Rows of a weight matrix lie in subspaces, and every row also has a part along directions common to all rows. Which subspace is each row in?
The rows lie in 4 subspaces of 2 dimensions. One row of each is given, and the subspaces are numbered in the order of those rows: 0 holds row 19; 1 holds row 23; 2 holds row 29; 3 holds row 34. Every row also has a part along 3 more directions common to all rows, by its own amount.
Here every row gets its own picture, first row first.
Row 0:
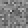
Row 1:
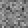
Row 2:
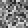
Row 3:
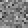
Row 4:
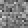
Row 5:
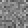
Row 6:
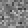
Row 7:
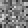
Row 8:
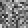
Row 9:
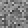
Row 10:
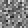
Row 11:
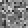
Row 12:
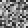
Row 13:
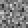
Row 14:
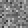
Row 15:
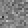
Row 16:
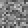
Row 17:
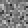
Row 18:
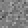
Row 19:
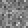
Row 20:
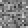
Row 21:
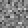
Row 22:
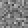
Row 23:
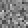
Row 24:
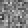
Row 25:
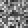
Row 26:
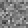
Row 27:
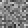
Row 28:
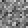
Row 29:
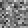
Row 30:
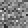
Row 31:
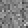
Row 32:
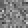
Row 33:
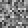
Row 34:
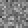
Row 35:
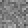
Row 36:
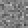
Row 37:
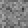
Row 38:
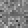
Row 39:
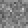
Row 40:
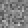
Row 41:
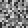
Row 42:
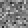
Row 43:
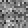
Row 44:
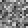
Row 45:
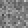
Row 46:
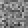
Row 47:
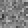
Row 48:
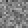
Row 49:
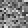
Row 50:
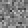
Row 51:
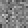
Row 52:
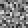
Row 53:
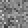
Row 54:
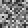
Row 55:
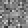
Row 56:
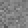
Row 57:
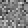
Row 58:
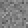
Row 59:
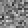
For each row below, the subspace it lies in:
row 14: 3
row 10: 2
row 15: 2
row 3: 3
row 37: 1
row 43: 3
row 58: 1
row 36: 1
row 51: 2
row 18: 0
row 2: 0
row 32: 1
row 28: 0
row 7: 2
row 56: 3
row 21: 2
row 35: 0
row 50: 2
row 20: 1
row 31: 1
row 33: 2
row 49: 3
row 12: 0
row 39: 1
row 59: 2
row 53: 3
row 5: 0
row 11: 3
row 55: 3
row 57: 0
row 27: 0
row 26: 1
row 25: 3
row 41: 2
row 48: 3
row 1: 1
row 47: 2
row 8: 2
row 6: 2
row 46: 1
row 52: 1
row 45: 0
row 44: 0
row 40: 1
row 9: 0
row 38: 3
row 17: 1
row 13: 1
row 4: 1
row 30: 3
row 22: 2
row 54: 2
